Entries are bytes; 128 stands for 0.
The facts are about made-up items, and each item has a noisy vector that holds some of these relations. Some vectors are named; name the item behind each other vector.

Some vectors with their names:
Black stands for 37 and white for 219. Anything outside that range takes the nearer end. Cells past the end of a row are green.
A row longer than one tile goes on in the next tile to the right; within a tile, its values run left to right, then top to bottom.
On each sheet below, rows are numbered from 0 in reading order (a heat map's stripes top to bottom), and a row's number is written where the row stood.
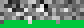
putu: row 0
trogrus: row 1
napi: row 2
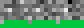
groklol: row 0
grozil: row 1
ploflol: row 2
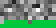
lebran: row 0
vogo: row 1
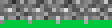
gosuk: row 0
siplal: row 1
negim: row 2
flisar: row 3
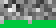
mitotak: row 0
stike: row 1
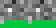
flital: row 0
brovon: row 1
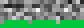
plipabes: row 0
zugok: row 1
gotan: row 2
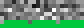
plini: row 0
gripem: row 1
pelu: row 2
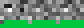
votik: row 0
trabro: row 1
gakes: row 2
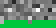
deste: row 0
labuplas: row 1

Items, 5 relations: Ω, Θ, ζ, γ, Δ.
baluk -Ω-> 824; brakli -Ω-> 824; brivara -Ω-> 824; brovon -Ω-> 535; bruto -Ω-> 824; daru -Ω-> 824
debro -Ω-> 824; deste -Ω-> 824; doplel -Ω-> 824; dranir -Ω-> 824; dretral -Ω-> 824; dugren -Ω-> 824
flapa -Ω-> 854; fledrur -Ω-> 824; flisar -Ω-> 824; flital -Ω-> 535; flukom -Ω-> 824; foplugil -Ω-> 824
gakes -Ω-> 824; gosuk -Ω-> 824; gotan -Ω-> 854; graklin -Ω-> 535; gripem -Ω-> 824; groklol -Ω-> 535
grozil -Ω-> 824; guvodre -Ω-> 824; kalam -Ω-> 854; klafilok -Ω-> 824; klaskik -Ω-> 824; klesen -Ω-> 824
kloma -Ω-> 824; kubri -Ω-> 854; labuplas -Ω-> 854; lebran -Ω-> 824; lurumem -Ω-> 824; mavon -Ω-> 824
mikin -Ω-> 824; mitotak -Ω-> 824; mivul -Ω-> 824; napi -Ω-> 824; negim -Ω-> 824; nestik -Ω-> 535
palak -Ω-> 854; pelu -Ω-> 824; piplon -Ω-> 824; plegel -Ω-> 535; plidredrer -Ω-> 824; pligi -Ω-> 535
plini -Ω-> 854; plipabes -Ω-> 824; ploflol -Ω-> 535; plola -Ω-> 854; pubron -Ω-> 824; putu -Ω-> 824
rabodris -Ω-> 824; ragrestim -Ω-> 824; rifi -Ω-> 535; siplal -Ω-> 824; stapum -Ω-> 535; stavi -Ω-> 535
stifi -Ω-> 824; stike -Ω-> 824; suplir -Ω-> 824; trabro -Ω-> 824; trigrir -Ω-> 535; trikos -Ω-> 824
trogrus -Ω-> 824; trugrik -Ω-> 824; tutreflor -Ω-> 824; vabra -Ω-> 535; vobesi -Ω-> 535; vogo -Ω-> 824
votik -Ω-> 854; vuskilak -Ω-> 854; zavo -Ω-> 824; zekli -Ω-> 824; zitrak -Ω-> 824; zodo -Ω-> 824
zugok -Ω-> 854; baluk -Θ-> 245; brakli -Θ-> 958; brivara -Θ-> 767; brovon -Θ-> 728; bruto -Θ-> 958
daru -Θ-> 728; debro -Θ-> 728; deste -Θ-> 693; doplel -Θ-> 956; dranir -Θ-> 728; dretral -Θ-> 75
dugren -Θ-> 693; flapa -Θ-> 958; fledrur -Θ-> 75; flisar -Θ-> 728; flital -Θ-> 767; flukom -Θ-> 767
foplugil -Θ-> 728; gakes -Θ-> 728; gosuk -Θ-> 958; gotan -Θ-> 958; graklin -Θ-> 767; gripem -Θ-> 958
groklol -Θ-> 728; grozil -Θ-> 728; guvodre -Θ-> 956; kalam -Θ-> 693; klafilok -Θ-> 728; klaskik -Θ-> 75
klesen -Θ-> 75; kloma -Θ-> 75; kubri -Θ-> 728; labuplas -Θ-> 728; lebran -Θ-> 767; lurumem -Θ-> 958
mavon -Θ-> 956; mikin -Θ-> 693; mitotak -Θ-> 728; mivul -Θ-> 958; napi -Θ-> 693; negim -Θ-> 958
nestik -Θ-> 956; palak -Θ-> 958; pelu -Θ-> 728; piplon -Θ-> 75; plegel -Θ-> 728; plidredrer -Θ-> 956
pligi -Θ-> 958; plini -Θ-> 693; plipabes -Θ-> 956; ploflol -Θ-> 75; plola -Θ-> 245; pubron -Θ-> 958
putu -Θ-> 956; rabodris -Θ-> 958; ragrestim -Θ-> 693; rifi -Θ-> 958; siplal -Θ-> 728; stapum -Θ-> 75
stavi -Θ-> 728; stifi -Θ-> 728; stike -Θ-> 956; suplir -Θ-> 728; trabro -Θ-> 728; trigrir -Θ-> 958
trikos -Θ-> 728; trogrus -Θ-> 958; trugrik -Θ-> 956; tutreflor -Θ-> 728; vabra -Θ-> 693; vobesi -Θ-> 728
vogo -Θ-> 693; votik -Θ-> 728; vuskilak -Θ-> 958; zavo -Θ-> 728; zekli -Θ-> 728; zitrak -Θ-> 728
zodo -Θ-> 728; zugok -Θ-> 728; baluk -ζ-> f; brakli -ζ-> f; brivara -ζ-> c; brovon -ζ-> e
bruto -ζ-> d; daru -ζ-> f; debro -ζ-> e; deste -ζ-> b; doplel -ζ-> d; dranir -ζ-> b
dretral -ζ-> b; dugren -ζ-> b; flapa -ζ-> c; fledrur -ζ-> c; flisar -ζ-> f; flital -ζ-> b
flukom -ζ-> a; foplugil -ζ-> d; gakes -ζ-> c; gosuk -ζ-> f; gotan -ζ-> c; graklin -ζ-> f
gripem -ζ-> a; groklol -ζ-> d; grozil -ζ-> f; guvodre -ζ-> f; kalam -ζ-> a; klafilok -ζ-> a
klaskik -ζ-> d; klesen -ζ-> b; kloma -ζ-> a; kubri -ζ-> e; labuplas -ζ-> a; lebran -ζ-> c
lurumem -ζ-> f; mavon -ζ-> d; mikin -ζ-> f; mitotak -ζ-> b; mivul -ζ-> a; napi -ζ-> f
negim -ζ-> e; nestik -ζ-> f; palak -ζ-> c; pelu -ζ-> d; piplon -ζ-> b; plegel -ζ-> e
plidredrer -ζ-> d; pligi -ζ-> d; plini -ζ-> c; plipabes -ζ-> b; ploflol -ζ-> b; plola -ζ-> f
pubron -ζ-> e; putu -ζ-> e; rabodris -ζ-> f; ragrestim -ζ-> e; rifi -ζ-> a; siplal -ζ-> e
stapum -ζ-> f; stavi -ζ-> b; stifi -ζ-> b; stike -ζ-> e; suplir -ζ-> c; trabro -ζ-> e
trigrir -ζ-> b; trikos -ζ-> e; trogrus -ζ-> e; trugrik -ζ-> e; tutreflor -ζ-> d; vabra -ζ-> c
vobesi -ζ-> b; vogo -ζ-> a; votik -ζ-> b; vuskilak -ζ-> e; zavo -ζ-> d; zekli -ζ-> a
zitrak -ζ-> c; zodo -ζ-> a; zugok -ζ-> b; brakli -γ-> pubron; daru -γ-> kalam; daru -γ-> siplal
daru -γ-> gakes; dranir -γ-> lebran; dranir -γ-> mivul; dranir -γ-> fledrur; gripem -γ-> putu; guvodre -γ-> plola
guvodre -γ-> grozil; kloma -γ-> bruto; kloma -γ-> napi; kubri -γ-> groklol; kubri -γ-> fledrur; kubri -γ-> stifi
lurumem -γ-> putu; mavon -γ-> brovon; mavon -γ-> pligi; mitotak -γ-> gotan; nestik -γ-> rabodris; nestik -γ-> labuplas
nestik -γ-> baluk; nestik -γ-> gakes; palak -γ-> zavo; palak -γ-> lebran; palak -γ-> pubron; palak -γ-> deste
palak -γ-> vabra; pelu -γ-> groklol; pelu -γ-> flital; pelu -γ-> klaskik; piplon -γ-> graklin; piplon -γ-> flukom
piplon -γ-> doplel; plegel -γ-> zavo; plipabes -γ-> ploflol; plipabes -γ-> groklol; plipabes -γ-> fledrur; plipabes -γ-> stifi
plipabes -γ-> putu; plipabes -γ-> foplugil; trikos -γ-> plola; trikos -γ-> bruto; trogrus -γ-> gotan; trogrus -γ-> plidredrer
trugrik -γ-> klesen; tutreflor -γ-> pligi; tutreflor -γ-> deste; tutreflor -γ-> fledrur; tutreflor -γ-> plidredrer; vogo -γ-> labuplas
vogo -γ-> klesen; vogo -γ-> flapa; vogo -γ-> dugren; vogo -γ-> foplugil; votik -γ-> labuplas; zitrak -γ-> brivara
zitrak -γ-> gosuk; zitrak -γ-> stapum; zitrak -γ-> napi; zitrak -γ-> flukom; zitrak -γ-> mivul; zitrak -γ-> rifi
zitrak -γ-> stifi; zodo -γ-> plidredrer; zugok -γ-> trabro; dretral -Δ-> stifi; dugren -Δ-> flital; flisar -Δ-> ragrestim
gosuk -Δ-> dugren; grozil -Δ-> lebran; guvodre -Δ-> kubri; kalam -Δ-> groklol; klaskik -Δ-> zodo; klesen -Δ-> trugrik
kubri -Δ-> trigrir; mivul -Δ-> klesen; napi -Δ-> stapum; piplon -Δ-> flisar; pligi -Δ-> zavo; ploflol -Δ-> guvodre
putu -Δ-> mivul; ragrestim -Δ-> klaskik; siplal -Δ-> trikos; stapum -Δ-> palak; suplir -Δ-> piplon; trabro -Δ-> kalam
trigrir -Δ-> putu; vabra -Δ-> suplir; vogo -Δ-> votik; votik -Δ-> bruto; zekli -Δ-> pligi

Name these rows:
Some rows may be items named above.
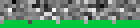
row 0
trigrir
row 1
lurumem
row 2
rifi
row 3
kubri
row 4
vuskilak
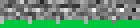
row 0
ragrestim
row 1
fledrur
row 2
dranir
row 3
rifi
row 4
labuplas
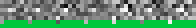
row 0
vabra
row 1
plola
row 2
trugrik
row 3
stifi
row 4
trogrus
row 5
guvodre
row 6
zodo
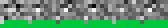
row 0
tutreflor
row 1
plegel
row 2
klesen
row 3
trikos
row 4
pligi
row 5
klesen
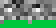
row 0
guvodre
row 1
kloma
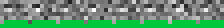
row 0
pelu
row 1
nestik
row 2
brivara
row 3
labuplas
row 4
suplir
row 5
piplon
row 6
mitotak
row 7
gakes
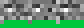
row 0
brakli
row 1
labuplas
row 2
palak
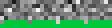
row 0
mivul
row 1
daru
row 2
plidredrer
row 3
klaskik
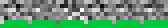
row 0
tutreflor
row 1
kalam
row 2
gripem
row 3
tutreflor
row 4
mavon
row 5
zitrak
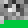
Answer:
mitotak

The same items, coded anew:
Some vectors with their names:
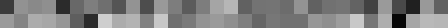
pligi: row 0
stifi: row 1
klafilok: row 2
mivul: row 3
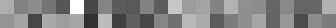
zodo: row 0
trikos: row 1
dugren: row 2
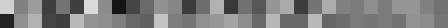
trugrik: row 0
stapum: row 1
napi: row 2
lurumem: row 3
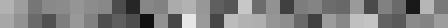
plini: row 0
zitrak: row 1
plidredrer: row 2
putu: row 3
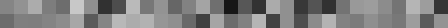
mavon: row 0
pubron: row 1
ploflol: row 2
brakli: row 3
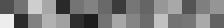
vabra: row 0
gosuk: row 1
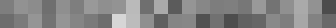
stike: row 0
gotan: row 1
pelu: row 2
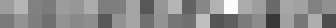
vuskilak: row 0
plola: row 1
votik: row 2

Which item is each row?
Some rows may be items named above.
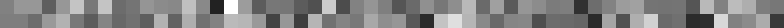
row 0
ragrestim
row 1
dranir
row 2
labuplas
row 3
brovon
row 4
gotan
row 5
kloma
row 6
piplon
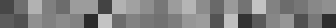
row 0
plegel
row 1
zugok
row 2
suplir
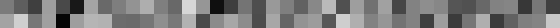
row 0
mivul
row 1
tutreflor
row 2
brivara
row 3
lebran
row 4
trigrir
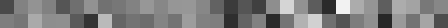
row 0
brovon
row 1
lurumem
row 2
guvodre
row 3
votik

